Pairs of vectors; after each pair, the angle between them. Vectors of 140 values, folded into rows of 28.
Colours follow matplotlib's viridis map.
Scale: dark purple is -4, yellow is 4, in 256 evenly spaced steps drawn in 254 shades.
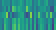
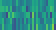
nearly opposite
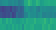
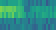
nearly opposite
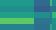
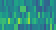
partly aligned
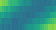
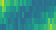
nearly parallel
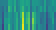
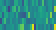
orthogonal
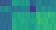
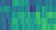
nearly parallel
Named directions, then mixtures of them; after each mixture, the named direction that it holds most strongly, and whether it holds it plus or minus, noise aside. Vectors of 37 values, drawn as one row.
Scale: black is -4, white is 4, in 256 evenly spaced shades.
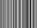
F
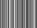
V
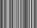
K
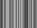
K, plus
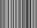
F, plus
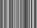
K, plus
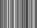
V, plus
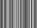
K, plus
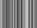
F, minus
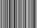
V, minus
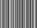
V, plus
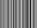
F, plus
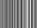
F, minus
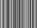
K, minus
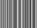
F, plus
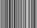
V, minus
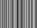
F, minus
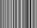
F, plus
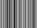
V, minus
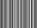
K, plus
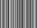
V, plus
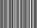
K, plus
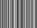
V, plus
